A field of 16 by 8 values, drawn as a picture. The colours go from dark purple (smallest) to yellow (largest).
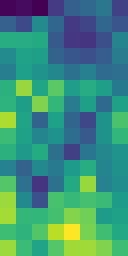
Slope: up to the bottom. Ninth with the highest average: bottom middle. Average level on the scale: 50%.
